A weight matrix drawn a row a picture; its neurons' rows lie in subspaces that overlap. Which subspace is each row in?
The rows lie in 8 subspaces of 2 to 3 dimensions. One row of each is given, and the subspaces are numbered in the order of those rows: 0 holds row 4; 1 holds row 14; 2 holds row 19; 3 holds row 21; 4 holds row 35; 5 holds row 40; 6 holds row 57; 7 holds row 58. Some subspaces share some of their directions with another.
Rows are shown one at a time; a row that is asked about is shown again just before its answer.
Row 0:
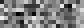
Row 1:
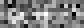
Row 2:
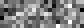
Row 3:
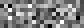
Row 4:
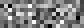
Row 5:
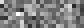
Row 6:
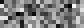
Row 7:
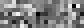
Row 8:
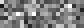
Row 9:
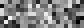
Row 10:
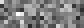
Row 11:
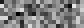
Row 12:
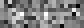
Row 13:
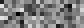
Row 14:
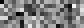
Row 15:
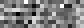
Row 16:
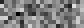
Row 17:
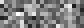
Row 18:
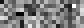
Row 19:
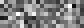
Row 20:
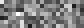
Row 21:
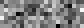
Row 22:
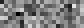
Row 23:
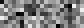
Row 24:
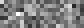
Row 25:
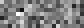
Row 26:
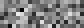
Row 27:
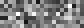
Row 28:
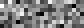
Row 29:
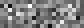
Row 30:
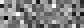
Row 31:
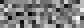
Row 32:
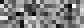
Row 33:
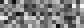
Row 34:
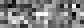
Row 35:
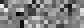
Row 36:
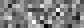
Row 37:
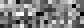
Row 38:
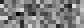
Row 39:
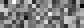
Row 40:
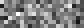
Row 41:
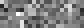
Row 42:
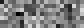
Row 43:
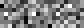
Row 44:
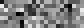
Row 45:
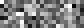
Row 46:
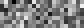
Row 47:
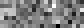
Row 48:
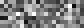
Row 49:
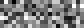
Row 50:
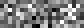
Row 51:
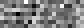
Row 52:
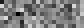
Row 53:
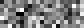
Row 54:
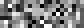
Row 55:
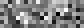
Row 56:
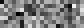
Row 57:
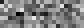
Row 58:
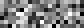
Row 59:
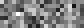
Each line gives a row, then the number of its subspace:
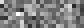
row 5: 3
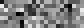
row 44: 4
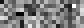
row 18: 6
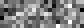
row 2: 3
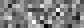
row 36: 0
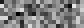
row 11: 5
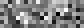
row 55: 2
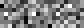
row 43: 7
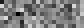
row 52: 3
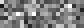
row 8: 7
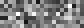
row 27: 2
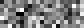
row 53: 7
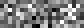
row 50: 0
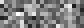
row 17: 1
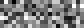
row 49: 4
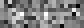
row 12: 6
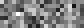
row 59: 0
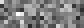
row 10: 2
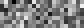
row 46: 4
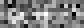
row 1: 6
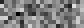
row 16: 5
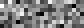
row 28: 6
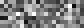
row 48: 2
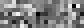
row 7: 6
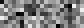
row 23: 3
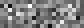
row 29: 0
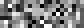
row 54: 0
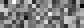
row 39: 4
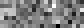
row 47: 3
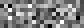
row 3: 0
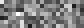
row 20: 0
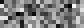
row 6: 5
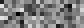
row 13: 6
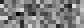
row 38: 5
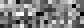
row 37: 6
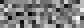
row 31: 0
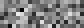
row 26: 7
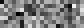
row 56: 1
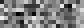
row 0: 1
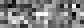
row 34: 6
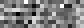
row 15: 1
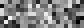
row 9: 5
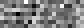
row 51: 1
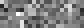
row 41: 4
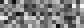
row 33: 4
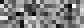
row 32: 2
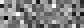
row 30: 3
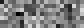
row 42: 5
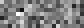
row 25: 7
